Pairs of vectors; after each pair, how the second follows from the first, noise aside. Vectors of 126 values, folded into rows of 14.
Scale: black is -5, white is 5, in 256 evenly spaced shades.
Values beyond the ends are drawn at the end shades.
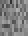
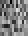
scaled up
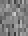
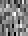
scaled up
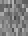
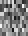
scaled up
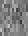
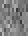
copied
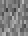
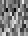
scaled up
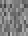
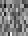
scaled up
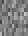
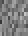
copied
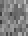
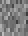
reversed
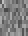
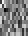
scaled up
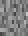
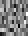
scaled up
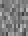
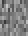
reversed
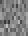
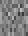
reversed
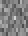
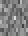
copied
